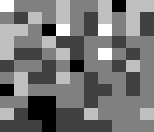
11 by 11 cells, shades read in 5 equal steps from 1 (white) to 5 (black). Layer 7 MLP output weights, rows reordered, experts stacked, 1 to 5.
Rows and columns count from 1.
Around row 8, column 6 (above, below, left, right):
3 3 3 4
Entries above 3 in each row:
1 3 3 3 4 4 4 4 3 5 8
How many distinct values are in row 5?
4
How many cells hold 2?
22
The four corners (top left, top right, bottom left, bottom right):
1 2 4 3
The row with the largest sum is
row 11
